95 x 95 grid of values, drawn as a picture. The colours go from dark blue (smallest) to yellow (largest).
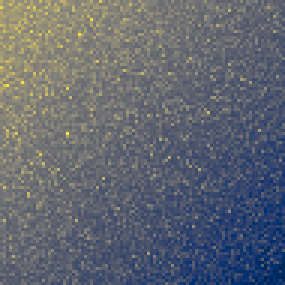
The grain is fine, like static. The top left is the ninth with the highest average. The field climbs toward the top left. The histogram is bell-shaped.
